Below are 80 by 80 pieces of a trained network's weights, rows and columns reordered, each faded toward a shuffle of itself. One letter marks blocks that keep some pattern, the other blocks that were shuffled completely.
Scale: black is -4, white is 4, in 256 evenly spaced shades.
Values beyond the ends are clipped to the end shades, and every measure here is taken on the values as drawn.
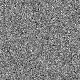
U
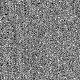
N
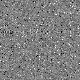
N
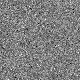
U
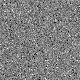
U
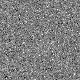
U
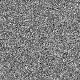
U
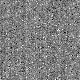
N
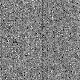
N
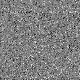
N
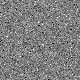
U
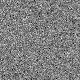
U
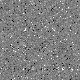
N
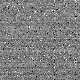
N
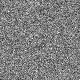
U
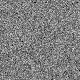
U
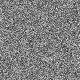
U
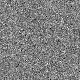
U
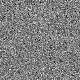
U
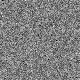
U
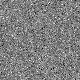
U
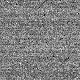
N
